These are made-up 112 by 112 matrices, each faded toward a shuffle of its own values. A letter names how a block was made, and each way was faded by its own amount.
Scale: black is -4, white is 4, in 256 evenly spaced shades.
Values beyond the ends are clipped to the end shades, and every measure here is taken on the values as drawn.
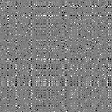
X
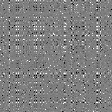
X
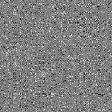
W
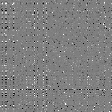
X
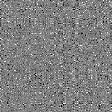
W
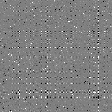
X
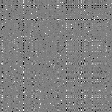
X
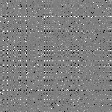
X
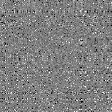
W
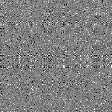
W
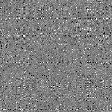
W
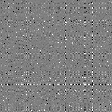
X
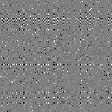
X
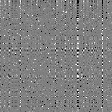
X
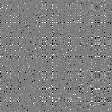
X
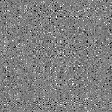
W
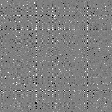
X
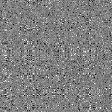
W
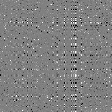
X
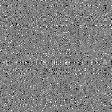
W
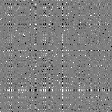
X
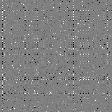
X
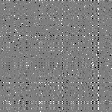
X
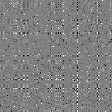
X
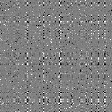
X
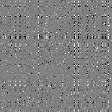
X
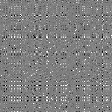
X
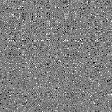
W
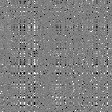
X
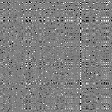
X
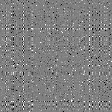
X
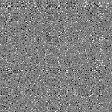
W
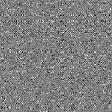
W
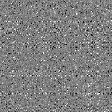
W
